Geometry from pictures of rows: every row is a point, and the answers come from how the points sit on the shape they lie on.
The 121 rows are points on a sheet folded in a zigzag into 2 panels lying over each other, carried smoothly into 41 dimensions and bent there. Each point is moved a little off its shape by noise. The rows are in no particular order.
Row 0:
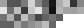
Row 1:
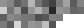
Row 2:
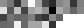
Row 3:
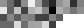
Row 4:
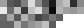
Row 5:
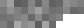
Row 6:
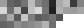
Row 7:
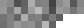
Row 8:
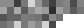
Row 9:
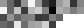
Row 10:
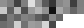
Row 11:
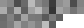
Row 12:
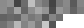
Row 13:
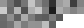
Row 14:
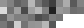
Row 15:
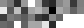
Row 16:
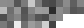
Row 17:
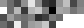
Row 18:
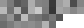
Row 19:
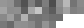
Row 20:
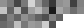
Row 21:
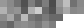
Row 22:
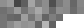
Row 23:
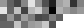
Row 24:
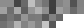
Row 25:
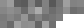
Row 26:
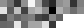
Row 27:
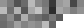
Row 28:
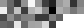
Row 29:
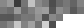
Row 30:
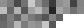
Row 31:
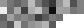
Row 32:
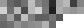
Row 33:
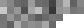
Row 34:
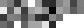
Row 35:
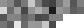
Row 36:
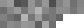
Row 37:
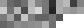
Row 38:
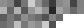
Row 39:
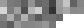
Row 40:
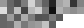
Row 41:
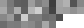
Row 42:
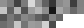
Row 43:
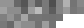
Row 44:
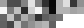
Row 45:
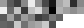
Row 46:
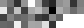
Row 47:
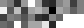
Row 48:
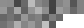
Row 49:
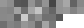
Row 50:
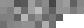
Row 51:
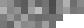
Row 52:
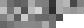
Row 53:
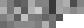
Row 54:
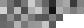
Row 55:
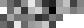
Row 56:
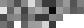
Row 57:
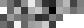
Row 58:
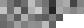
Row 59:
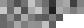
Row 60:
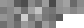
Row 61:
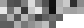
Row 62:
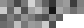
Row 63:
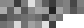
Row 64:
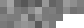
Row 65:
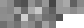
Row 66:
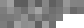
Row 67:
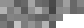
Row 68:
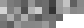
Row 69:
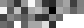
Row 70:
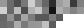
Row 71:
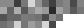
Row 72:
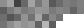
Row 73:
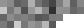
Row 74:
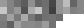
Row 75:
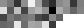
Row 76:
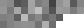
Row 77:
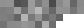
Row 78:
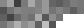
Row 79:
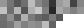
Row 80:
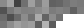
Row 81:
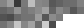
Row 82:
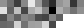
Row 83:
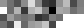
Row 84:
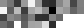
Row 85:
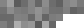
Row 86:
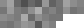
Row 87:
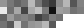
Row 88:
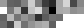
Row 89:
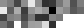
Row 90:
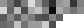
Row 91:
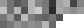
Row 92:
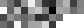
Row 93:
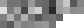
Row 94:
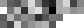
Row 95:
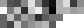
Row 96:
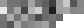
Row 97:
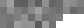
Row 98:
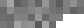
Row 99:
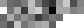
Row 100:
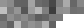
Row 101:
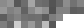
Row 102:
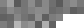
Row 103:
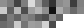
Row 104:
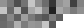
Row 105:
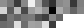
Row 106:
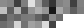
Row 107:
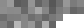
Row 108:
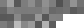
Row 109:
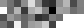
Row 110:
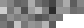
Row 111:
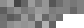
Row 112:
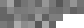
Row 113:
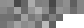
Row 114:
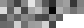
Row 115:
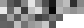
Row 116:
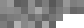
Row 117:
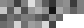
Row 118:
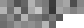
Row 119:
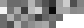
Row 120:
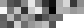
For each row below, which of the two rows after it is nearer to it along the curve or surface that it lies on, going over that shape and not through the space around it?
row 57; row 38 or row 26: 26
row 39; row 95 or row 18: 95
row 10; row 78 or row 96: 78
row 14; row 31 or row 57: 31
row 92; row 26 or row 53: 26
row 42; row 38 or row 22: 38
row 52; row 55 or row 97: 55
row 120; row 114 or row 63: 114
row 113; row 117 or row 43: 117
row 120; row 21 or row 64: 21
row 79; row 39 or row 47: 47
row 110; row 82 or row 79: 82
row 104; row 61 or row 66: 61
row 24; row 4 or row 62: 62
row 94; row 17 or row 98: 17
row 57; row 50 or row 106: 106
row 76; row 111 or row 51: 111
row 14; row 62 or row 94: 94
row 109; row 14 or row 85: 14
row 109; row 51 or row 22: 51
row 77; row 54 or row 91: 91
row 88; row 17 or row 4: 17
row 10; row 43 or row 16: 16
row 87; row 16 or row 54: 16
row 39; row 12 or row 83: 83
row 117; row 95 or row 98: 95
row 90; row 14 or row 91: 91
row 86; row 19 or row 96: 19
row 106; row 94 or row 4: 4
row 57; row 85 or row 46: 46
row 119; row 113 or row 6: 6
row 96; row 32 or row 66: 66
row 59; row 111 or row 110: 111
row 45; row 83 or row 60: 83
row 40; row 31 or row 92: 92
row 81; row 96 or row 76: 76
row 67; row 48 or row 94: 94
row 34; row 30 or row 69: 69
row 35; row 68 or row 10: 68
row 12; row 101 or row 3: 3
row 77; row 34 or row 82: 82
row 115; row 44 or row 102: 44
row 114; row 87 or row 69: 69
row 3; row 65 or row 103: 103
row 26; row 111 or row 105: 105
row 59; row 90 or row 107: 90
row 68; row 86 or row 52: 86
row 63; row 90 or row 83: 90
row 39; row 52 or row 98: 98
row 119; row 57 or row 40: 57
